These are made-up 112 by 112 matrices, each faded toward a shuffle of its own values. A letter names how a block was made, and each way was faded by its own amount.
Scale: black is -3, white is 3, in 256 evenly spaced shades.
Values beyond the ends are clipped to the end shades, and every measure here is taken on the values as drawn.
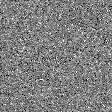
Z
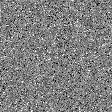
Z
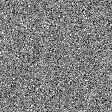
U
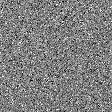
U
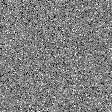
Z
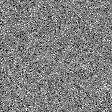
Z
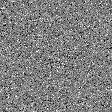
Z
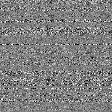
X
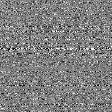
X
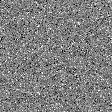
Z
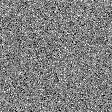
U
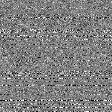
X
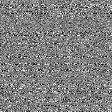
X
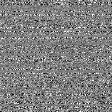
X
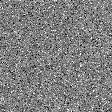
Z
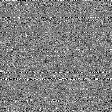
X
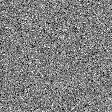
U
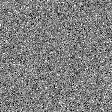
U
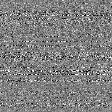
X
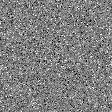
Z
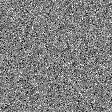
U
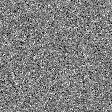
U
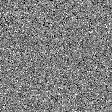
U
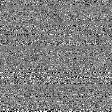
X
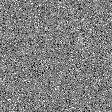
Z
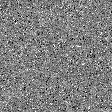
Z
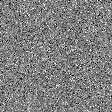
Z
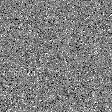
Z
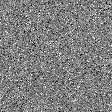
Z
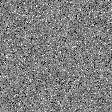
Z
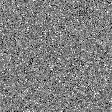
Z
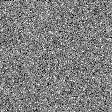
U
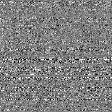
X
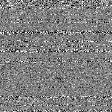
X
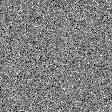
Z
